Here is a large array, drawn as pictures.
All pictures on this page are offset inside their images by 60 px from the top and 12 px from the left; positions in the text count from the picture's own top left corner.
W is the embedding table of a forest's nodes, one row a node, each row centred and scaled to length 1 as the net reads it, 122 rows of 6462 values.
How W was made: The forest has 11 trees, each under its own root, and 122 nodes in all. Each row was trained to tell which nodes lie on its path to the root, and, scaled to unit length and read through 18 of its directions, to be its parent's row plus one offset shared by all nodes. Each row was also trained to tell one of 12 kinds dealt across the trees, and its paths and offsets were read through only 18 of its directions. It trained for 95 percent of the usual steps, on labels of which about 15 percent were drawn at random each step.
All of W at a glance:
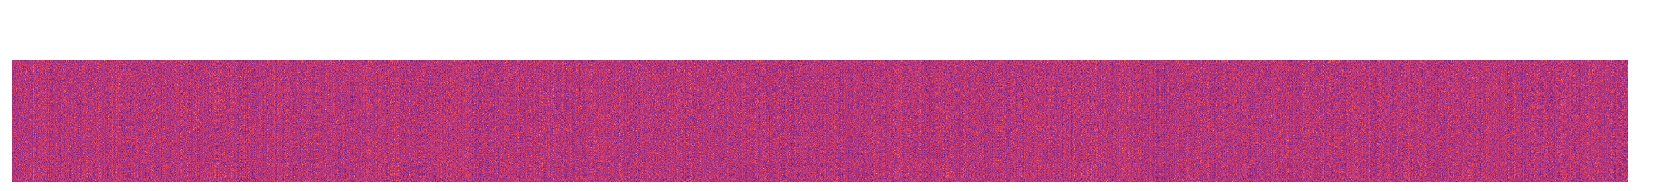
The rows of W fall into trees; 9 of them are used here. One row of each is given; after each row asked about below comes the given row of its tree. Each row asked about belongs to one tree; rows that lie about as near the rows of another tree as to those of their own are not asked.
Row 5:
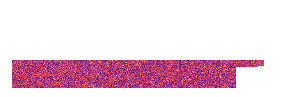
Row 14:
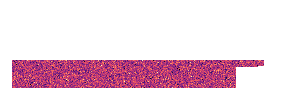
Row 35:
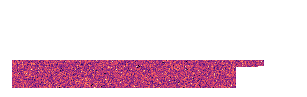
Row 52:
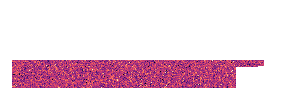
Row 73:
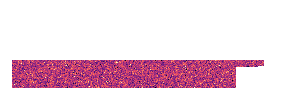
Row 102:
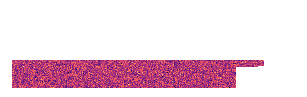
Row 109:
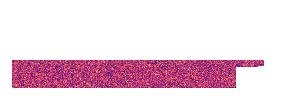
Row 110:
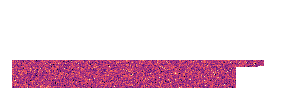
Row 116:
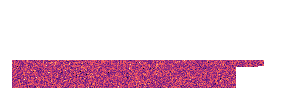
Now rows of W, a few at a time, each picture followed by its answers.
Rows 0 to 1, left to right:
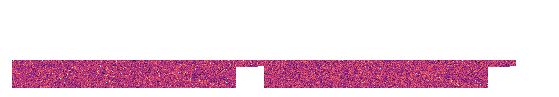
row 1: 110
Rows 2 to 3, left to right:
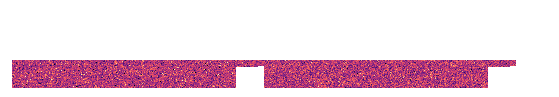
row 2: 73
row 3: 52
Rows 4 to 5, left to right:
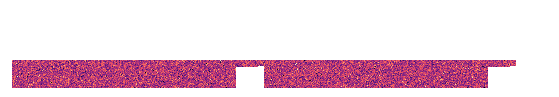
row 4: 14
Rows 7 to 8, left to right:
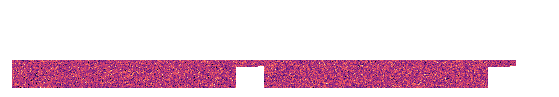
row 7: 110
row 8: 52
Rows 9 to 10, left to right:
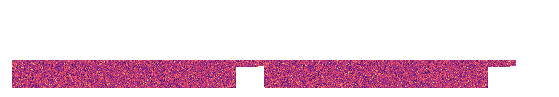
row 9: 109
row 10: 109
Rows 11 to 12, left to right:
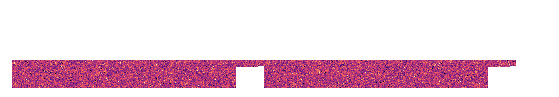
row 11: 5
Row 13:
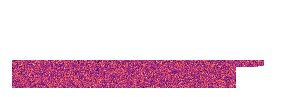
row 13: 14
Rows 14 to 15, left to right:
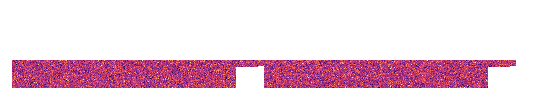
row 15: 5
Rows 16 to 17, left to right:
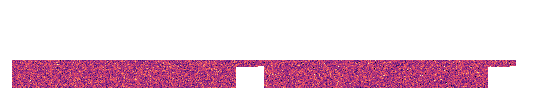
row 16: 102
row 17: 110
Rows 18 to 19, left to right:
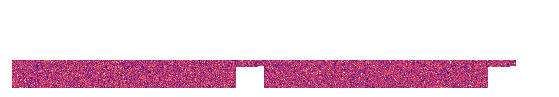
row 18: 35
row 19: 73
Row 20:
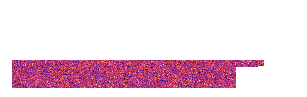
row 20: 14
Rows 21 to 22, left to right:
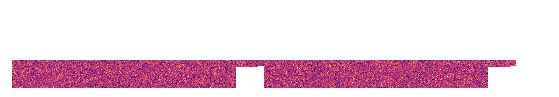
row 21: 110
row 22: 116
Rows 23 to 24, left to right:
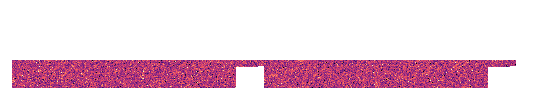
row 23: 73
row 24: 73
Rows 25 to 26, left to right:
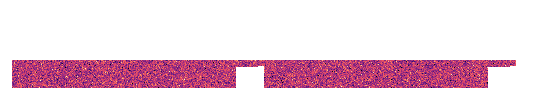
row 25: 116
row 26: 109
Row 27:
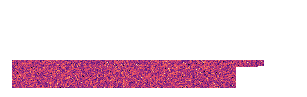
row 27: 73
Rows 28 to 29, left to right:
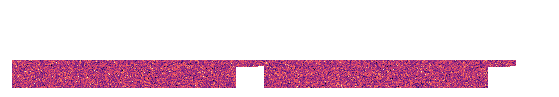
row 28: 73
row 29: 5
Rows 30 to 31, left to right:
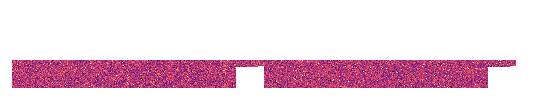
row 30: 5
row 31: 5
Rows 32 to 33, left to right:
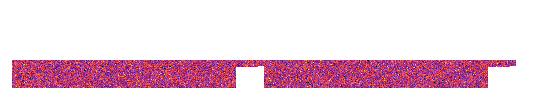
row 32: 109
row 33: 52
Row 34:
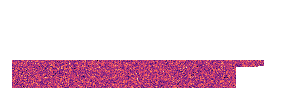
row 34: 14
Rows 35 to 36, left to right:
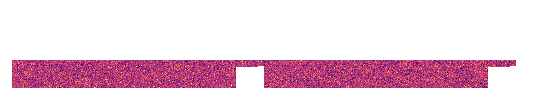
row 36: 73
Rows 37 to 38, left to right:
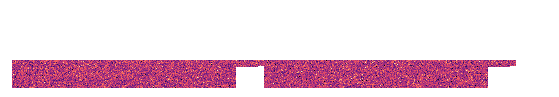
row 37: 5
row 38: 52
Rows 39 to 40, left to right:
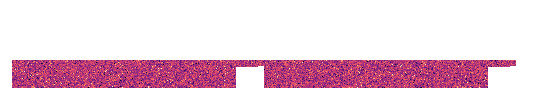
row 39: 5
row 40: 5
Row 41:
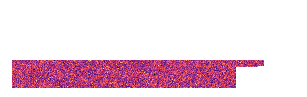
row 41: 110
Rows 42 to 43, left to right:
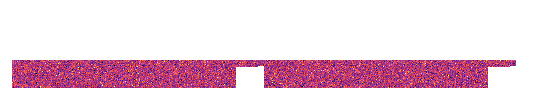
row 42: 110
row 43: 5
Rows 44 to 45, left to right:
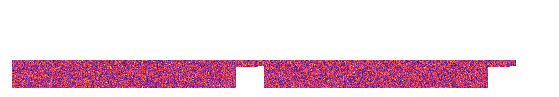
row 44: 35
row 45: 35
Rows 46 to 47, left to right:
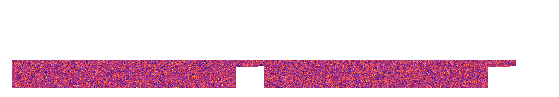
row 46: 109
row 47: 14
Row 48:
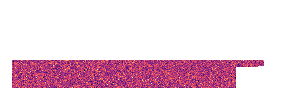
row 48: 109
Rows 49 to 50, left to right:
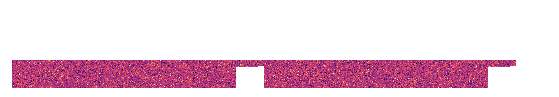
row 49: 73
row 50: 73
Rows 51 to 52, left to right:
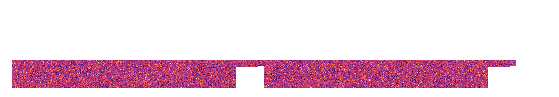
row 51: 110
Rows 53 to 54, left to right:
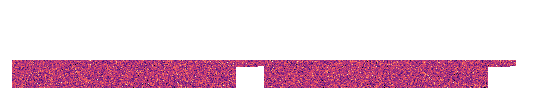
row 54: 5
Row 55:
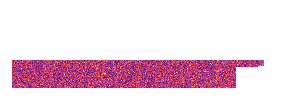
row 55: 116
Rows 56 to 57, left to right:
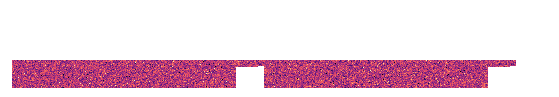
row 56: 116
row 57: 52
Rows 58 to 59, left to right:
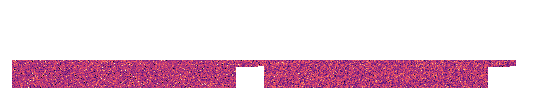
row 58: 116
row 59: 35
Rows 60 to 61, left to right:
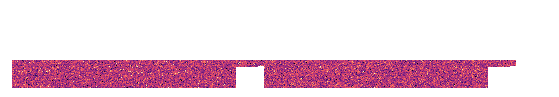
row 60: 110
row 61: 5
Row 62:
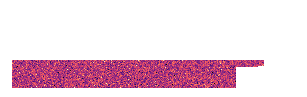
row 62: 116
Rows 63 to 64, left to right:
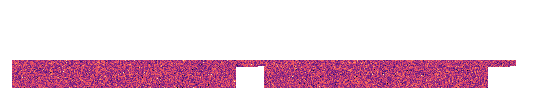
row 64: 52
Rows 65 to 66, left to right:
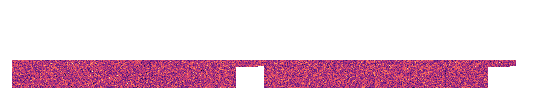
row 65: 116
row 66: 73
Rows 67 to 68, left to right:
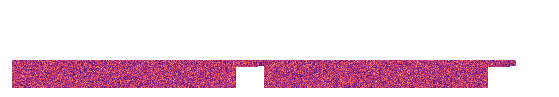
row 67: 35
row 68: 52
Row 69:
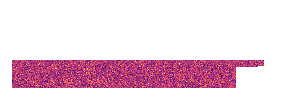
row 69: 52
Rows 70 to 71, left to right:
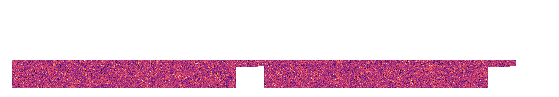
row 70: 52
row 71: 73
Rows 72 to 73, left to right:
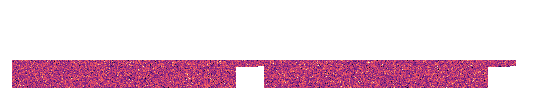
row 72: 116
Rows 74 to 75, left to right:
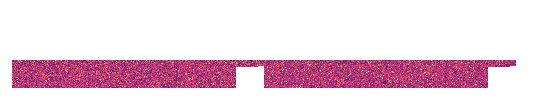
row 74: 5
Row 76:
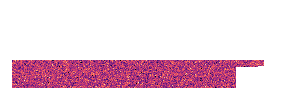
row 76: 5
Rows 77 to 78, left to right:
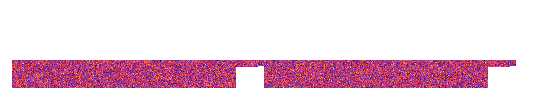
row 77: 109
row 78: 73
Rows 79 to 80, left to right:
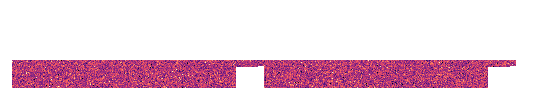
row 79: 52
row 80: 109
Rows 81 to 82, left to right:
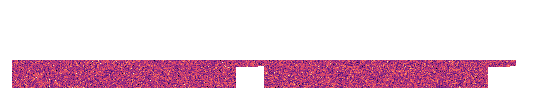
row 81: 109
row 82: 102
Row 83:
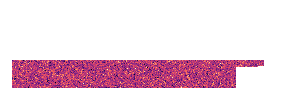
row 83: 110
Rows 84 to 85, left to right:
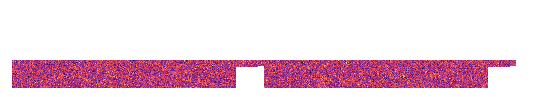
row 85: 52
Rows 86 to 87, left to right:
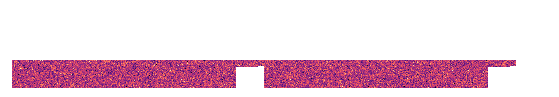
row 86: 116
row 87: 109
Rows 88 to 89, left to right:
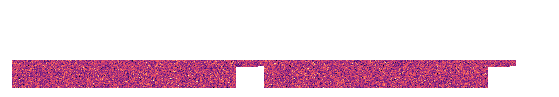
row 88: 52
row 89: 110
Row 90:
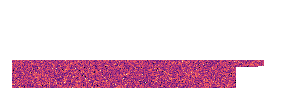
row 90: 109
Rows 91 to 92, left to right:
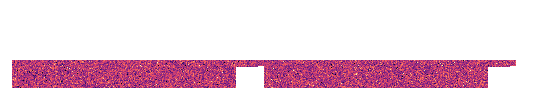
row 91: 52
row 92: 109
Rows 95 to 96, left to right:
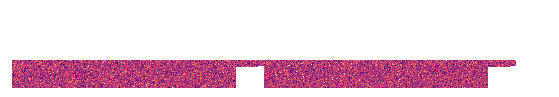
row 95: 52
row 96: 116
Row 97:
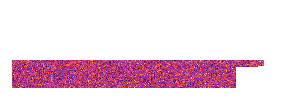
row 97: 116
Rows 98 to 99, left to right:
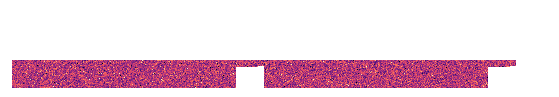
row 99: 14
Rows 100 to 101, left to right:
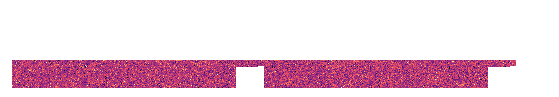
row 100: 52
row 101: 116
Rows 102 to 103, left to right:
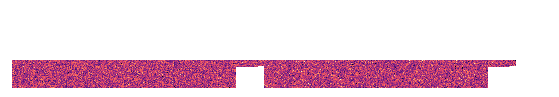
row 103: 110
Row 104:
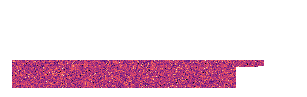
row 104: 73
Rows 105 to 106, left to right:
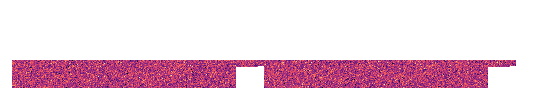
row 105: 110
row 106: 110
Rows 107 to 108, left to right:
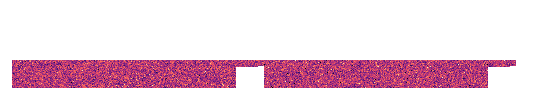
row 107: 5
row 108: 52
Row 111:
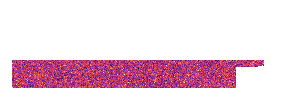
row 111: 109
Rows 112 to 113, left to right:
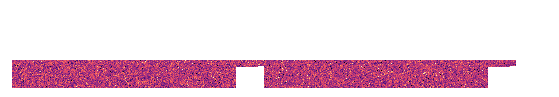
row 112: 5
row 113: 110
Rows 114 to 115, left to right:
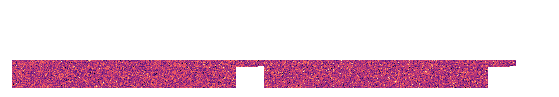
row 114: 110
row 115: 110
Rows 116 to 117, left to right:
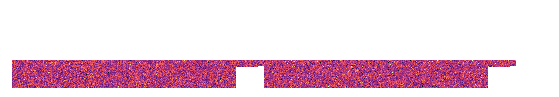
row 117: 5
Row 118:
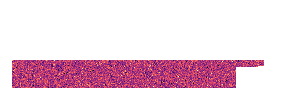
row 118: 109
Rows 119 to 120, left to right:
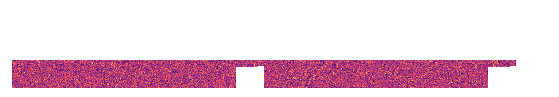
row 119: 14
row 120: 73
